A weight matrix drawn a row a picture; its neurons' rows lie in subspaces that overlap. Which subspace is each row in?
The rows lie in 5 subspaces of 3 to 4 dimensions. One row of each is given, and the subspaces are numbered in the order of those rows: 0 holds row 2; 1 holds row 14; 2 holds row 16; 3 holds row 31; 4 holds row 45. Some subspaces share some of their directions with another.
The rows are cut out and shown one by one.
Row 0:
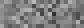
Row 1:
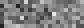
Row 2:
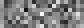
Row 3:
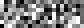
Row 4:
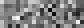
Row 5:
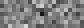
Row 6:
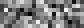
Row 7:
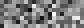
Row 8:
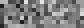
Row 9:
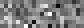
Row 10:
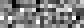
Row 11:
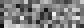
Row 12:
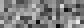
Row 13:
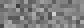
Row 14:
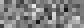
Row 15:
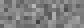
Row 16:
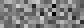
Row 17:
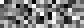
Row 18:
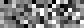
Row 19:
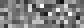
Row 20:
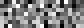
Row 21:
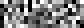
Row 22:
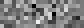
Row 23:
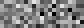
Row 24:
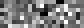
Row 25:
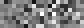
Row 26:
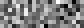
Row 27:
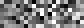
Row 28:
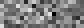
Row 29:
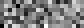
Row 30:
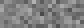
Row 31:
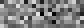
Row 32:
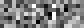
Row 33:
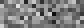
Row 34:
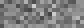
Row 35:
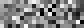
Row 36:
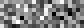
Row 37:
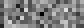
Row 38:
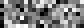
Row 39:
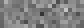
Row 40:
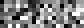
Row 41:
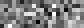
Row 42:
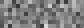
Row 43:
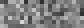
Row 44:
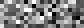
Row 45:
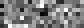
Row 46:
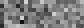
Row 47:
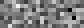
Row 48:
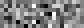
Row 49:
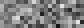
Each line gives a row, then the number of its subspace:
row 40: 2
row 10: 2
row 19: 4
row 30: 2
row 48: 1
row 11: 3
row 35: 2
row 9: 1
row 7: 3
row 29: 4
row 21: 4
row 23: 2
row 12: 1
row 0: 2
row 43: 3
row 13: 0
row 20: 4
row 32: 1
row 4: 2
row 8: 3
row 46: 3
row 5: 4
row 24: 4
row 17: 2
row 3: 1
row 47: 2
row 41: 2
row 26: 4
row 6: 2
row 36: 4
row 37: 0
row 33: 3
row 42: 4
